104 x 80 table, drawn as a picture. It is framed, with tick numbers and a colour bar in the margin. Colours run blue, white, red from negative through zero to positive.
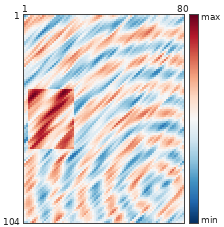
The halves do not mirror each other. The middle left is the ninth with the highest average. Concentric rings centre on the bottom right. An odd patch, higher than its surroundings, sits in the middle left.
